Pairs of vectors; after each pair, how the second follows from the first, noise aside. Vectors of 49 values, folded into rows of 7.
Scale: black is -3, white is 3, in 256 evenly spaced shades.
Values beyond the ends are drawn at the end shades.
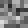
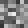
shuffled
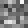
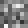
reversed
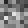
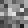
reversed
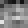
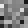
shuffled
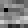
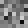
shuffled
